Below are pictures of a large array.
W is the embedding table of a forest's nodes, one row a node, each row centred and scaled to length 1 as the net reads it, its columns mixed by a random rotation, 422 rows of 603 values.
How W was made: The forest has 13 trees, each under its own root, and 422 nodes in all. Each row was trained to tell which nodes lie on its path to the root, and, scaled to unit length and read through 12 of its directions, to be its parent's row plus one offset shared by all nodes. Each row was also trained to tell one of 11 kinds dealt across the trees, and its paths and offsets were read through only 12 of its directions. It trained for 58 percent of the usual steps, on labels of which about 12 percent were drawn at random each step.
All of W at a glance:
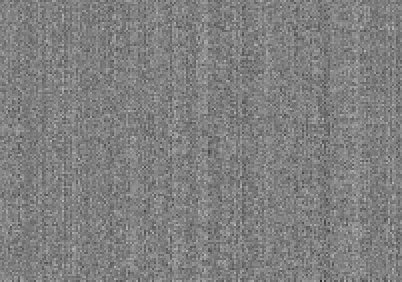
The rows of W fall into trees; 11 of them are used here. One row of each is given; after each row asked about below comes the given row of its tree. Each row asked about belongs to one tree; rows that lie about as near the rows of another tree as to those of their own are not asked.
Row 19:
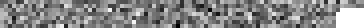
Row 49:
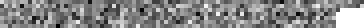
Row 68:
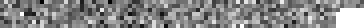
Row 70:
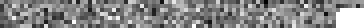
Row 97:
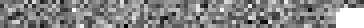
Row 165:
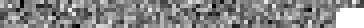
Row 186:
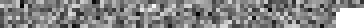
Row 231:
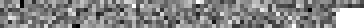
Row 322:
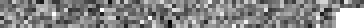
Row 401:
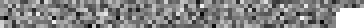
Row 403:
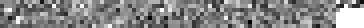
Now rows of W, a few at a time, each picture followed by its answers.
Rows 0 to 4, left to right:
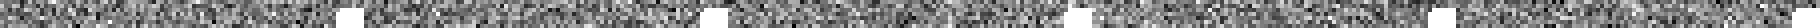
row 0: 19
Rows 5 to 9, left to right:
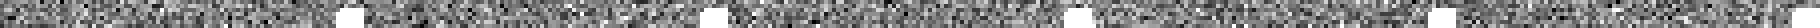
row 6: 401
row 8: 19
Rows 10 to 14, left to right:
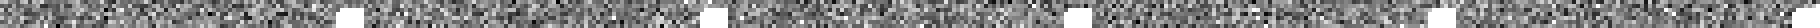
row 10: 165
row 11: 49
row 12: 70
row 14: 401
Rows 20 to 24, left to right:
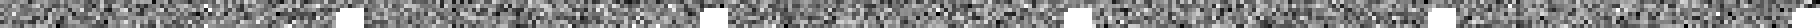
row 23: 186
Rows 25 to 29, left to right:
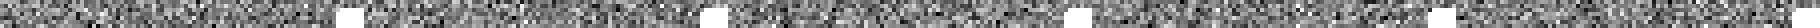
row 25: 401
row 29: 401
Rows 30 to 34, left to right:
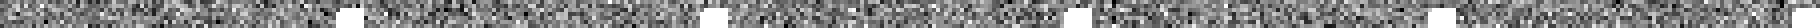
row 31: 165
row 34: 165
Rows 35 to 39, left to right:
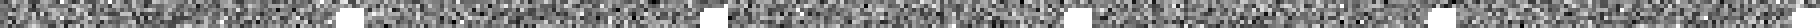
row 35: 322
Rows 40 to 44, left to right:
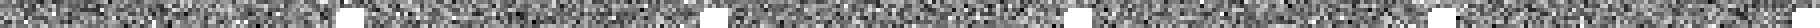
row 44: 68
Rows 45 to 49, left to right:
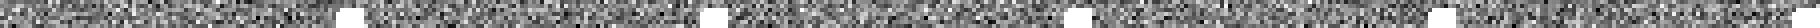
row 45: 97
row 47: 97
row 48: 97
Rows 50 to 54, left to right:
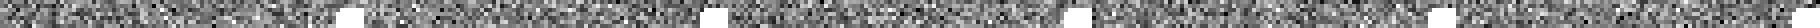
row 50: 68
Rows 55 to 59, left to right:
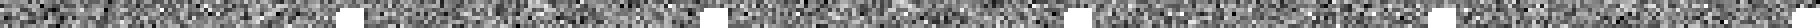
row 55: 401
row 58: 97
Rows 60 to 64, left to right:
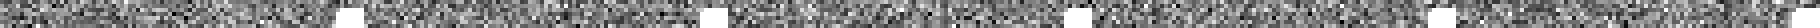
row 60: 186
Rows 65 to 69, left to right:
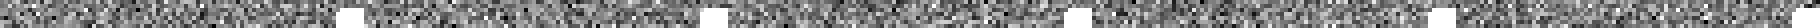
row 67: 68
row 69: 97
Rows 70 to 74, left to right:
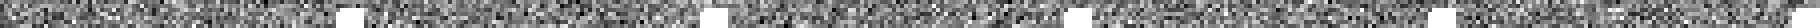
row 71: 165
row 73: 97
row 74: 186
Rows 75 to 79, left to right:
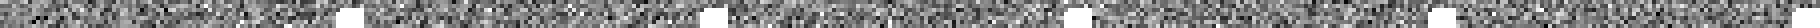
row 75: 322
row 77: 165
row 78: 68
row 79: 401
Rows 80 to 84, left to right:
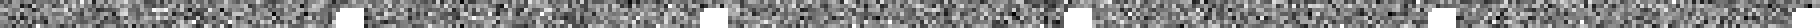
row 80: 186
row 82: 165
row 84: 97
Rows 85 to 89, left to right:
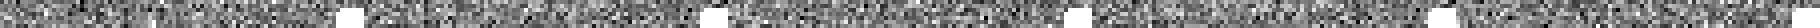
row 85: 19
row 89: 19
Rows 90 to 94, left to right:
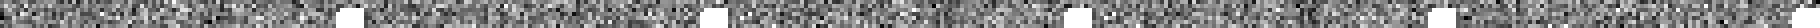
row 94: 401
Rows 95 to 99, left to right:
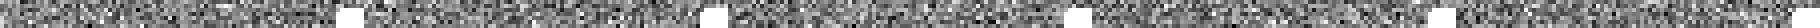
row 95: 231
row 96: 68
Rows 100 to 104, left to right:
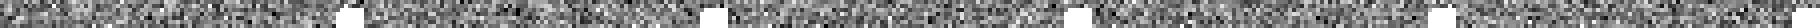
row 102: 403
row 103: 97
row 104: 165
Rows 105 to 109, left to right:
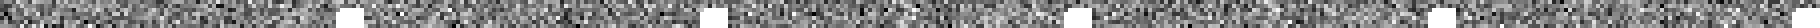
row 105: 401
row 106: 401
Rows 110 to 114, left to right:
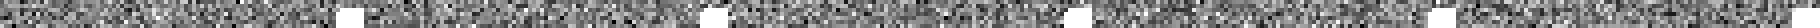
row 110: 401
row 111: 401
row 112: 186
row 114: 165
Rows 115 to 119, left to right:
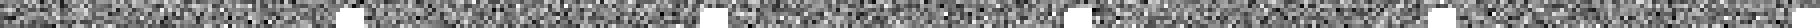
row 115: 401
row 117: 68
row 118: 49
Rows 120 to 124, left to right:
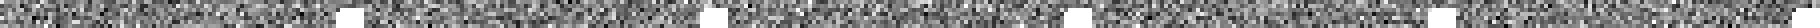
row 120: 231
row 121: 186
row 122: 49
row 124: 97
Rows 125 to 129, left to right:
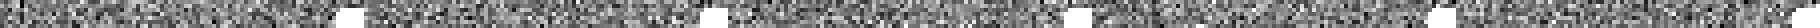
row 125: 186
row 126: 19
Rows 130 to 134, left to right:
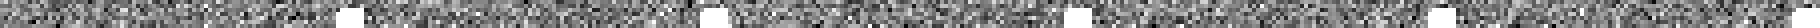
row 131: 165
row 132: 19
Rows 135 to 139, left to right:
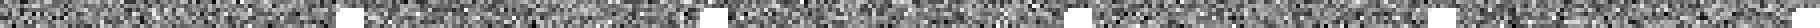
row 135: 401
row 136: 322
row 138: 165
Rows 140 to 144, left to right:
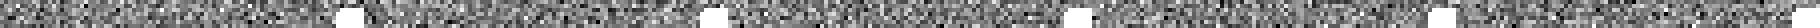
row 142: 401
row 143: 68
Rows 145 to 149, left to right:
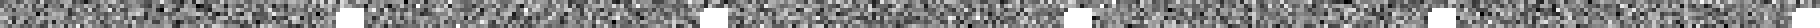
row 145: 19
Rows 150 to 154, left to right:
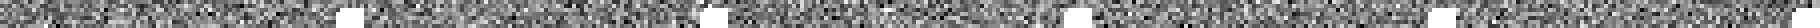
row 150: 165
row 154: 97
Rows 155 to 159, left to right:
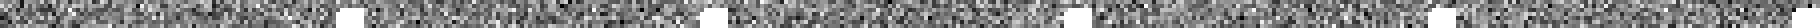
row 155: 403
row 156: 49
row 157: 49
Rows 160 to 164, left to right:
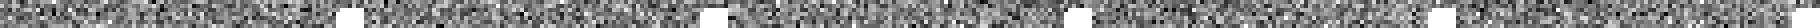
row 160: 19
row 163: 401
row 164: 165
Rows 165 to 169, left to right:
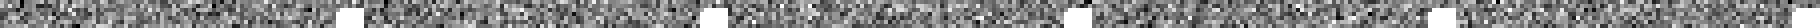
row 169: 186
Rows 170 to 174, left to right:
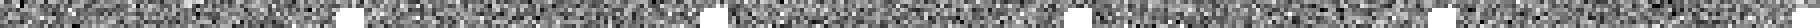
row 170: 49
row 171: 49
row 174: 165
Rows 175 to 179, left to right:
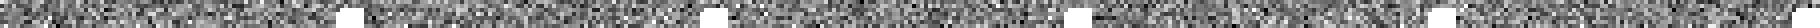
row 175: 165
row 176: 403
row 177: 68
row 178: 68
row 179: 68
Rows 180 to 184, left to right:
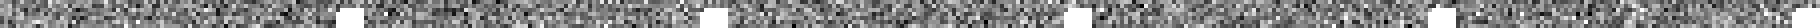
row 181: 68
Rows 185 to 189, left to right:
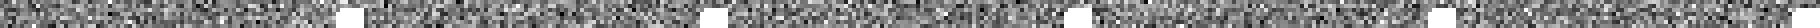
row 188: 49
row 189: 49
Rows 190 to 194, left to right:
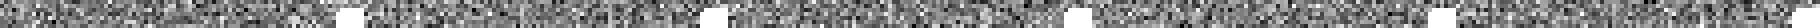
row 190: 49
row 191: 186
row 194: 186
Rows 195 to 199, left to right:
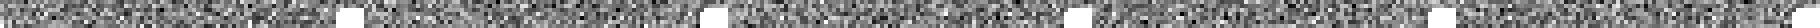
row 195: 19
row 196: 68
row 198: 68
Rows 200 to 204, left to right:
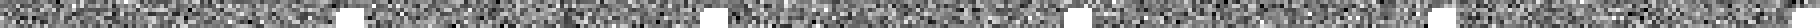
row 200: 231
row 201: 68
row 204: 186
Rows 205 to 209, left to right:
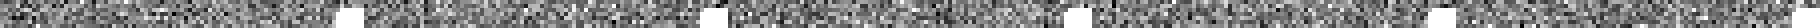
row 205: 186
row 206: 97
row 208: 186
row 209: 322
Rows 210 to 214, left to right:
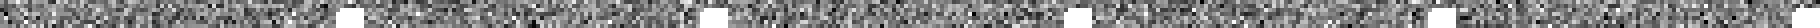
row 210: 49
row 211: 322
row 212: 231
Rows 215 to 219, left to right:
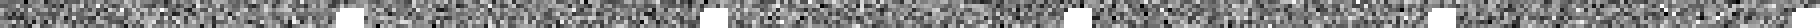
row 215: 97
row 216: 165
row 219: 401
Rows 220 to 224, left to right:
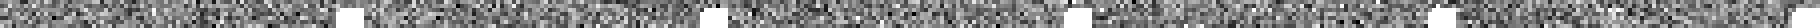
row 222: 165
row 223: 401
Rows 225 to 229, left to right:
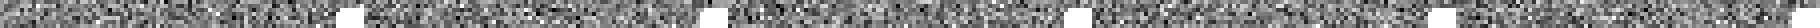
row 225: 97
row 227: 68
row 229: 186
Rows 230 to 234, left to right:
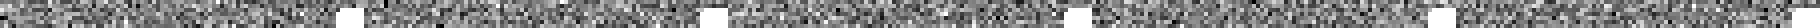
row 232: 322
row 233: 49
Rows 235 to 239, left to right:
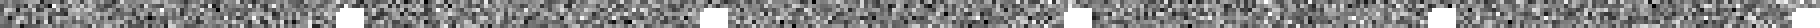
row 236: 97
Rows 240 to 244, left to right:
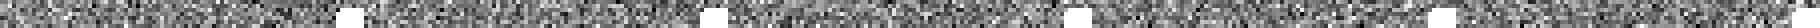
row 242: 165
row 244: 322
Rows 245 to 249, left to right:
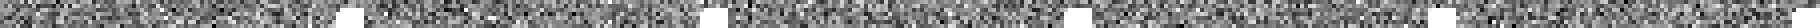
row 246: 165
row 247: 186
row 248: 165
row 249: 231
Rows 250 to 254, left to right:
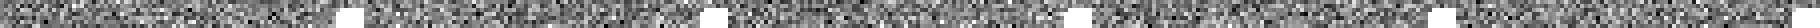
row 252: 68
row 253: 165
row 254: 401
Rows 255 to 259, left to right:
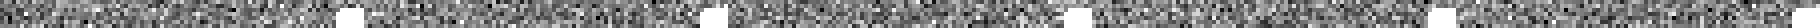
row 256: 49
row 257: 49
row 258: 186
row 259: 49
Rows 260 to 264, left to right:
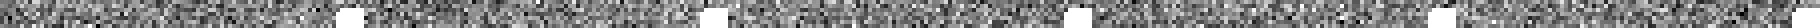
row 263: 97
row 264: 165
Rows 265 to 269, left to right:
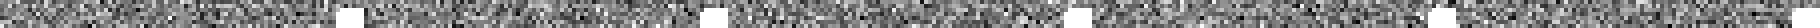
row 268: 165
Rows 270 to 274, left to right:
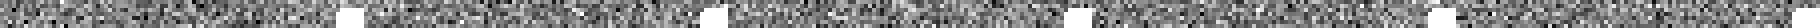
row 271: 401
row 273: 401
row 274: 401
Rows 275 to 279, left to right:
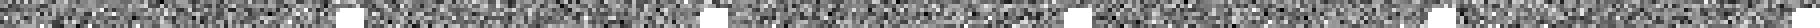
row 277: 231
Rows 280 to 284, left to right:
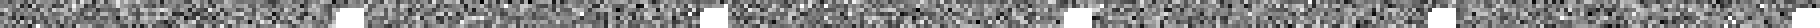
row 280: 186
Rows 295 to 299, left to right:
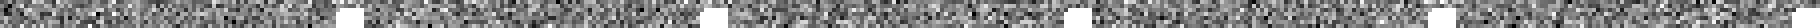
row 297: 231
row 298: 49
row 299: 68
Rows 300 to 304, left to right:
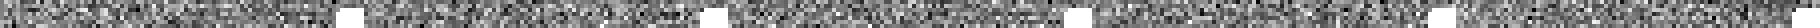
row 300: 186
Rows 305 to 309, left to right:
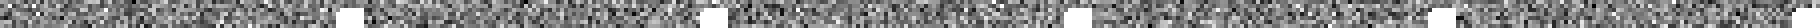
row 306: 49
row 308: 231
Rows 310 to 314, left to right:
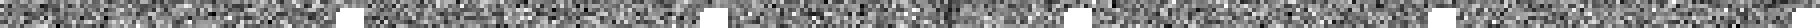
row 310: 165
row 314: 97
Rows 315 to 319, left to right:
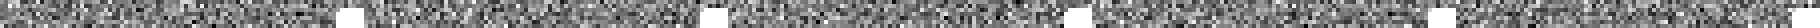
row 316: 186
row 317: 49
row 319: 49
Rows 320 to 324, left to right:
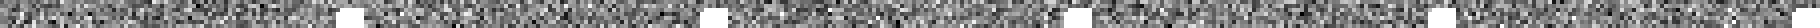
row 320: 68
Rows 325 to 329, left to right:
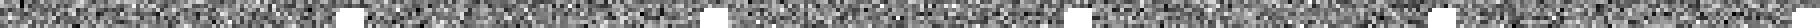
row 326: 68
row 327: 231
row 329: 165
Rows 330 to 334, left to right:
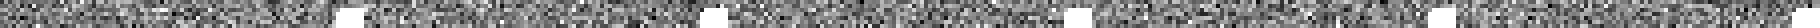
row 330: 186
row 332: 68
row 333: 97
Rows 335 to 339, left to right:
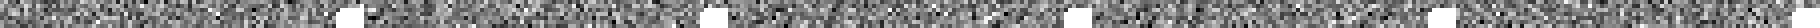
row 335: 401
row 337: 401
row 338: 401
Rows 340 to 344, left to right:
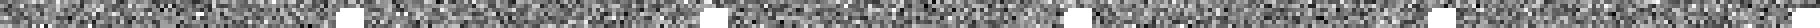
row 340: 19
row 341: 322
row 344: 49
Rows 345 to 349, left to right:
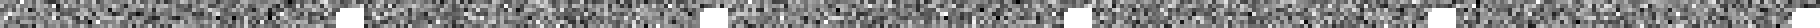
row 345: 49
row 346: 70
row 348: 49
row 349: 186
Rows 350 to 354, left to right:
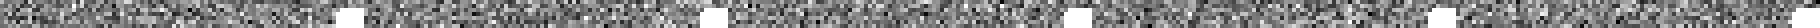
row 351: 401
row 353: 68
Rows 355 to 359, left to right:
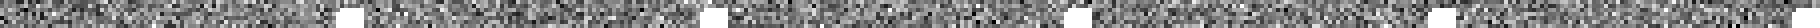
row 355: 401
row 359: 97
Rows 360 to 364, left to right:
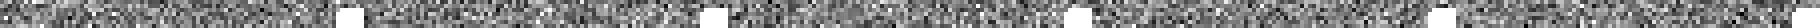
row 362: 68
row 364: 165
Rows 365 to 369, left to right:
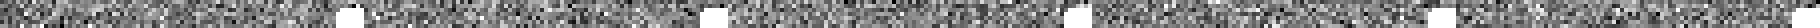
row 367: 19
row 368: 231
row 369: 322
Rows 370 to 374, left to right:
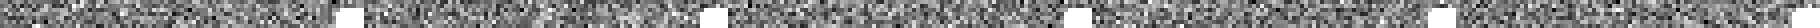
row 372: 186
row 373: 49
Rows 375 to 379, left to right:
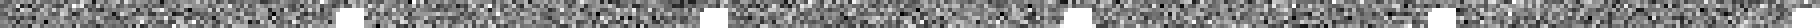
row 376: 97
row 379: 49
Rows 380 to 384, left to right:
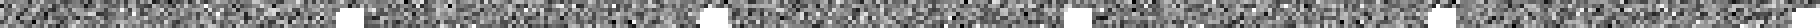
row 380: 97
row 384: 322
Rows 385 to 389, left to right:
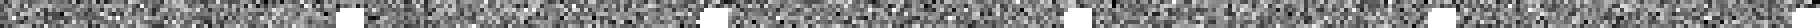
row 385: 70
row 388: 186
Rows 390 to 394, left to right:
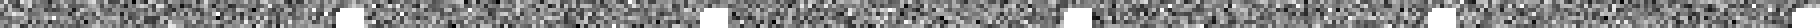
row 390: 68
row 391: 68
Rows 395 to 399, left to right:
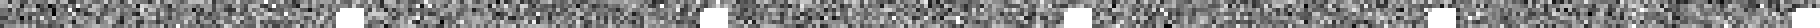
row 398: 49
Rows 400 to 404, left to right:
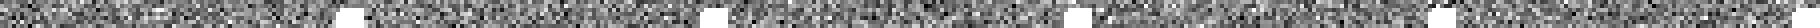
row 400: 186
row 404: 49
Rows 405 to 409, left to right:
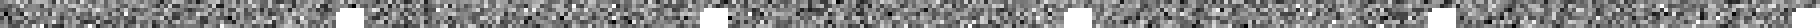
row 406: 97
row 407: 68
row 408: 322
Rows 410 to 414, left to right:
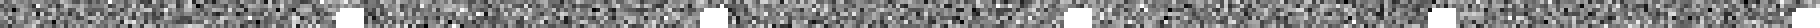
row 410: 49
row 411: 68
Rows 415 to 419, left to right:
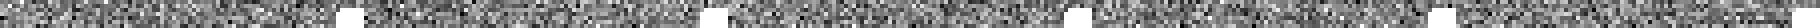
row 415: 68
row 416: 401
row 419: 165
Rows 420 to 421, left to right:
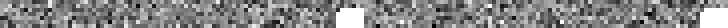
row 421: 165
